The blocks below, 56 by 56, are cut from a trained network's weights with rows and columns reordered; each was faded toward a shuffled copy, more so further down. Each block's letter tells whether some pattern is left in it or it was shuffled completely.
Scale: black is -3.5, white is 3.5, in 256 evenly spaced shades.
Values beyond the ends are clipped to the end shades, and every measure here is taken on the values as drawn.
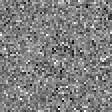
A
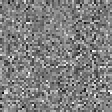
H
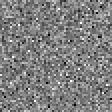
A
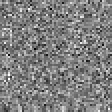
H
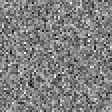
A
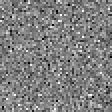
A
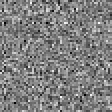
H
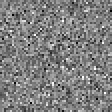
A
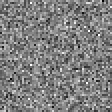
A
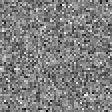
A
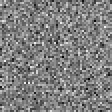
A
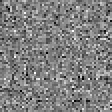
H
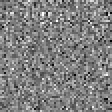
H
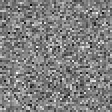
H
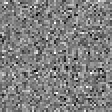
H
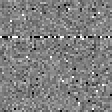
H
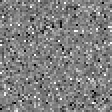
A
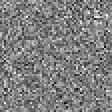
H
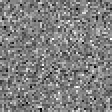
A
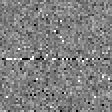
H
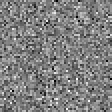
H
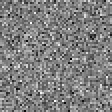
H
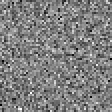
A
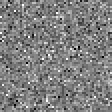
A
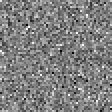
A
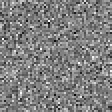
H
